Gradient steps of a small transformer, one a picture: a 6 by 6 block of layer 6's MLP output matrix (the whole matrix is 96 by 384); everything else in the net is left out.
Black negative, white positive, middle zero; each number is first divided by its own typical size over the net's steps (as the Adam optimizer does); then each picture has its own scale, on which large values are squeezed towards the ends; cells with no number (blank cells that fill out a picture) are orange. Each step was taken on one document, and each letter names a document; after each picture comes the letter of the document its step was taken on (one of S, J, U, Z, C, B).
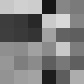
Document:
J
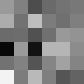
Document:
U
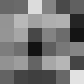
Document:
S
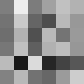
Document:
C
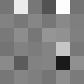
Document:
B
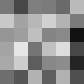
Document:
S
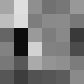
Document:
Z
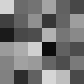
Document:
J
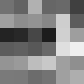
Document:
S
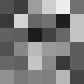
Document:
J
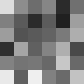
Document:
U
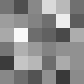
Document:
B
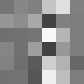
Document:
C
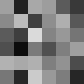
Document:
Z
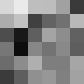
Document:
Z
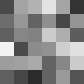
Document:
U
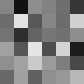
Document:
J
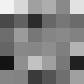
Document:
S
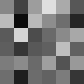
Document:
B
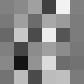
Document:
C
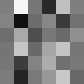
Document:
B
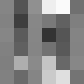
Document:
C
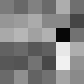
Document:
S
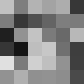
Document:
Z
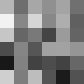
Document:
U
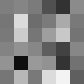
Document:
C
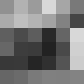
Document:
S
